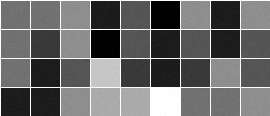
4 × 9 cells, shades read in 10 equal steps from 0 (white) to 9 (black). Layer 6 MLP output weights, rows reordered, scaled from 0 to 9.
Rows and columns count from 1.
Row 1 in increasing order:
4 4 4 5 5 6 8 8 9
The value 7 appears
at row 2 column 2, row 3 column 5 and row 3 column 7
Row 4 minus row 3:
3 0 -2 1 -4 -8 -2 1 -2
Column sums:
23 28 18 22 22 25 22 25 20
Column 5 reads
6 6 7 3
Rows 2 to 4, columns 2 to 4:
7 4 9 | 8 6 2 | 8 4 3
